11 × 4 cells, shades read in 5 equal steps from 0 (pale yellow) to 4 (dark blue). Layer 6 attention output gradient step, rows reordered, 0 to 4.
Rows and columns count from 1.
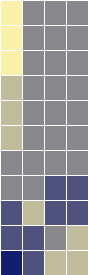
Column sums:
17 23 23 22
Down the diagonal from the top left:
0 2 2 2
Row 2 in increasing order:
0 2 2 2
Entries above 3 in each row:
0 0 0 0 0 0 0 0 0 0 1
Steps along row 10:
same down down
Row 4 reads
1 2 2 2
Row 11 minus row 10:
1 0 -1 0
